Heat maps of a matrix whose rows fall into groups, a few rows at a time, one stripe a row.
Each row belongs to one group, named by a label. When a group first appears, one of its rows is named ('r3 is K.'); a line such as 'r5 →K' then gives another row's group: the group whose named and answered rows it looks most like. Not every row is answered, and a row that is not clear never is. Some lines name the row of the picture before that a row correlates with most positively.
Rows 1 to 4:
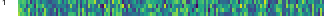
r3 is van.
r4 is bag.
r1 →bag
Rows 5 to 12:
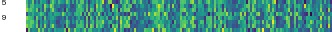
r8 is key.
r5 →bag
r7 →bag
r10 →bag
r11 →bag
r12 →key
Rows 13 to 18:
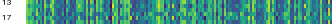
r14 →bag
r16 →van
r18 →bag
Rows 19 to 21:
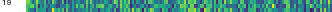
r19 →van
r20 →bag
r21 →van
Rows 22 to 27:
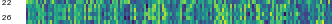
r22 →bag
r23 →key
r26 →key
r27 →key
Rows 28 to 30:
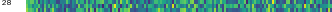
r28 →bag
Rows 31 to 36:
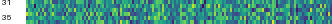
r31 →bag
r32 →van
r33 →key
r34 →bag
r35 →key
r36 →bag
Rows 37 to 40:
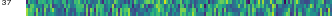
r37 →key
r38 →bag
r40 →van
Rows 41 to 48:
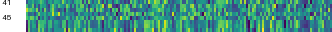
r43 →bag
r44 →van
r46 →key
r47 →key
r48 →key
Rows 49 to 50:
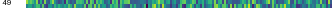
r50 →key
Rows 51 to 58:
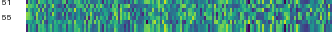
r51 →key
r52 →bag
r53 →key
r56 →key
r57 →key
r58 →key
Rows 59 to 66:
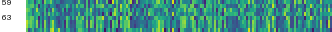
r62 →van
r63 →bag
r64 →bag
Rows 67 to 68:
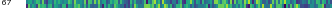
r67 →key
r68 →key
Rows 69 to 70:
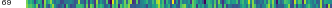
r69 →van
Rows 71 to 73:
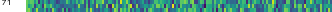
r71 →bag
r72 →van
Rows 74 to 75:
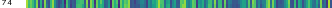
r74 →bag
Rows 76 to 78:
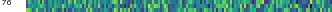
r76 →key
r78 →van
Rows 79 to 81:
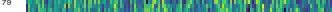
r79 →key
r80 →key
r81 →key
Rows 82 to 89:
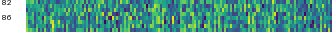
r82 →bag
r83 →key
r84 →key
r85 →bag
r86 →van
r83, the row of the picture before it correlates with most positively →79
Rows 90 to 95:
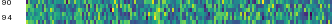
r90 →key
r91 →van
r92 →bag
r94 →key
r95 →bag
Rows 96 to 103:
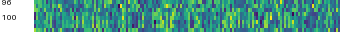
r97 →bag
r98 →van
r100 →key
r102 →key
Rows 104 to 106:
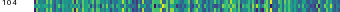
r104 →key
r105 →key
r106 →key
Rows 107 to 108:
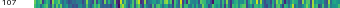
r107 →van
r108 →van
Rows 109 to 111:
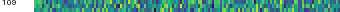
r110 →van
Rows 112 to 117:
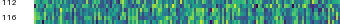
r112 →van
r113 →key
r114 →van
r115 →van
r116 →bag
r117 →van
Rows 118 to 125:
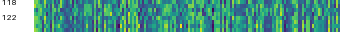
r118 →van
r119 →bag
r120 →bag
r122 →van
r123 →van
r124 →van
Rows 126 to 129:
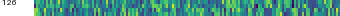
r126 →key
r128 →van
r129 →van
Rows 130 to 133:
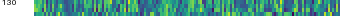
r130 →bag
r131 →bag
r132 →van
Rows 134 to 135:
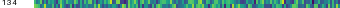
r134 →bag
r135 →van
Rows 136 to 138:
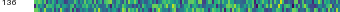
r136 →bag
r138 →van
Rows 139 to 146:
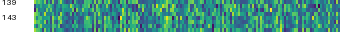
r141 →key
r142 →van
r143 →bag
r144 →bag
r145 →bag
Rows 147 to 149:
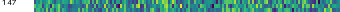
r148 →van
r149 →key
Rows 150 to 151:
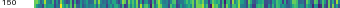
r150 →van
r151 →van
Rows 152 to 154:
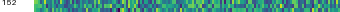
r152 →van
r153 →bag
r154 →van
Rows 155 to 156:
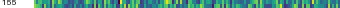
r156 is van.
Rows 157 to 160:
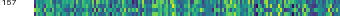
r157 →key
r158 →key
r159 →van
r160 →key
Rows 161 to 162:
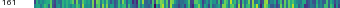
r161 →key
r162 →key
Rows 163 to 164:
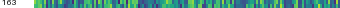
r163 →bag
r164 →bag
